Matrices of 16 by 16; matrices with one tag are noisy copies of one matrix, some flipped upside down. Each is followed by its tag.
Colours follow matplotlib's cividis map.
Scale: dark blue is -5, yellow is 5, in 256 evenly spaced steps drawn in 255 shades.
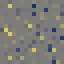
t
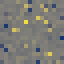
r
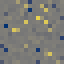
r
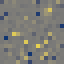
r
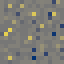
t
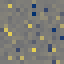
t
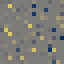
t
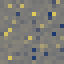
t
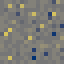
t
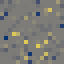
r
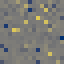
r
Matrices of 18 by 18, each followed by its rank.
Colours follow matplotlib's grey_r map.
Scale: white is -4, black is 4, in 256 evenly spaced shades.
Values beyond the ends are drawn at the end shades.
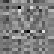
three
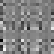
two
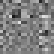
three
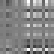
one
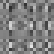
two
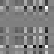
one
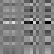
one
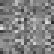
three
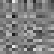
two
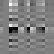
one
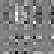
two
